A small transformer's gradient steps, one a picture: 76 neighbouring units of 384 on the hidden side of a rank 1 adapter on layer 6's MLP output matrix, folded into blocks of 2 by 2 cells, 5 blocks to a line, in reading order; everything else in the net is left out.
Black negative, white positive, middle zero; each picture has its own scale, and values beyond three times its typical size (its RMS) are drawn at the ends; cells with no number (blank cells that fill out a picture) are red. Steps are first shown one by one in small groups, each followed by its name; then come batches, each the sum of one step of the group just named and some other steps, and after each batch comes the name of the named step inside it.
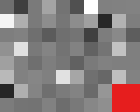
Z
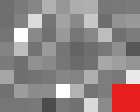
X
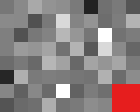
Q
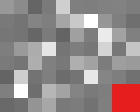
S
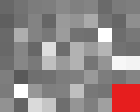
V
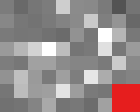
S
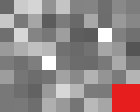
X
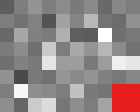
V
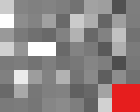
Z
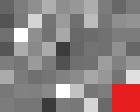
X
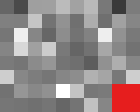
X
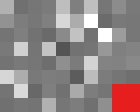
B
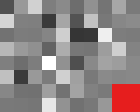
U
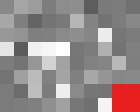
U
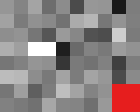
U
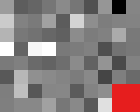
U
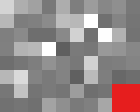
B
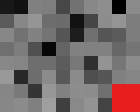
U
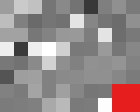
U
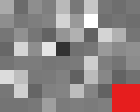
B
